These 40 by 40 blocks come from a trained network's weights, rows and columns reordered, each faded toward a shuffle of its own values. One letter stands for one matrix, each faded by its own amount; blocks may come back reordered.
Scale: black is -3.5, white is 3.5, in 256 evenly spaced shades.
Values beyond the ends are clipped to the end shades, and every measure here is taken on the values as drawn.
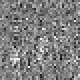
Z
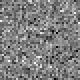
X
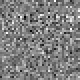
Z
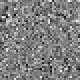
Z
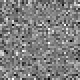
Z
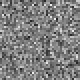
X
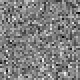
X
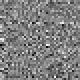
Z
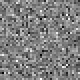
Z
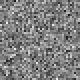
X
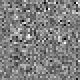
Z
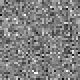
Z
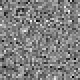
X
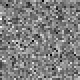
X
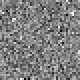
X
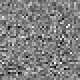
Z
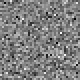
X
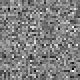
Z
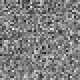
X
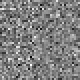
Z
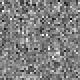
Z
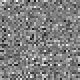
Z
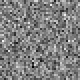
X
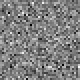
X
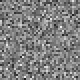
X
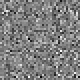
Z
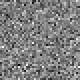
X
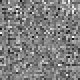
Z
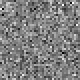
X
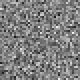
X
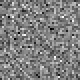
X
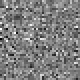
Z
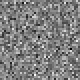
X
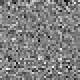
Z
